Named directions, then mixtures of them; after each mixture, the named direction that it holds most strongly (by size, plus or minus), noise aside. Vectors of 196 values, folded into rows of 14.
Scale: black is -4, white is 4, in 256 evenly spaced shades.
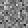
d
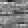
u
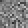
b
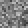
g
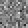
d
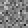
d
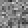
g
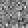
g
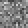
d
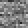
u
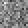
d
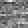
u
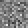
b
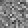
b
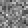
g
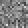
b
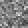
g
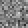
g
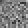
b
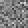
b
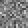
b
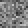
g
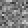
g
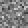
g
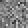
b
